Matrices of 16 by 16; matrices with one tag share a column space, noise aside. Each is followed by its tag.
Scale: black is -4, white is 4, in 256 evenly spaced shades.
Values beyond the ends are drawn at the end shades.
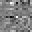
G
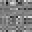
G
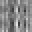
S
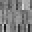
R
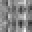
S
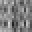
S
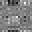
G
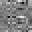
G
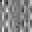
S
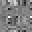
G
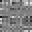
G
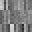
R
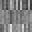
R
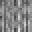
S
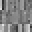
R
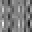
S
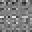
G
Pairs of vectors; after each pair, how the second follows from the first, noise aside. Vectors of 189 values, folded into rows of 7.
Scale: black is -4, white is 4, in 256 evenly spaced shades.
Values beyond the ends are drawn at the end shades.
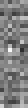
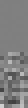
partly zeroed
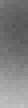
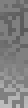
partly zeroed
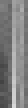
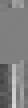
partly zeroed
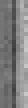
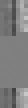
partly zeroed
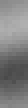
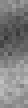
reversed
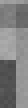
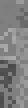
partly zeroed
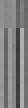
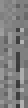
partly zeroed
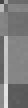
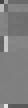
partly zeroed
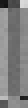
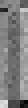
reversed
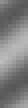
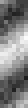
scaled up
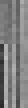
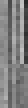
reversed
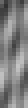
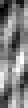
scaled up
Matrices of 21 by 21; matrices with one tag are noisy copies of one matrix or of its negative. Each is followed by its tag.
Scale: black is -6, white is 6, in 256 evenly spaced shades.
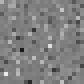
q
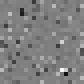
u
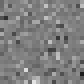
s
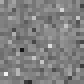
q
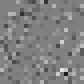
u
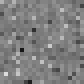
q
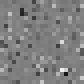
u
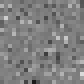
s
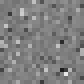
u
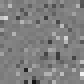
s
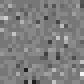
s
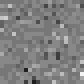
s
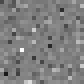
q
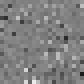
s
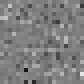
s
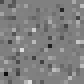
q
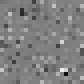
u
